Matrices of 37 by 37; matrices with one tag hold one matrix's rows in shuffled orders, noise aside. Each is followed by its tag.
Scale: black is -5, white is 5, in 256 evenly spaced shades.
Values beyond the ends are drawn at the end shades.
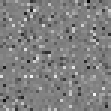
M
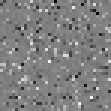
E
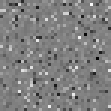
E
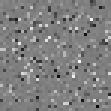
E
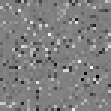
E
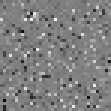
M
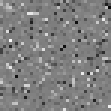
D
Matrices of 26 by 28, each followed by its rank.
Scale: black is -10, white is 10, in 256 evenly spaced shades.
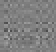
two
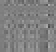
two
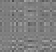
two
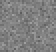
full rank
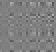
two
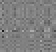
three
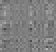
three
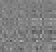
three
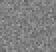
full rank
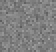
full rank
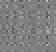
three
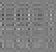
two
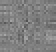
three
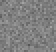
full rank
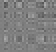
two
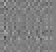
three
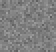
full rank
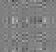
two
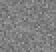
full rank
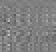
three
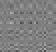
two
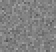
full rank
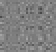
three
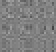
three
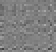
three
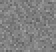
full rank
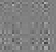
two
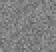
full rank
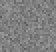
full rank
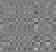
two
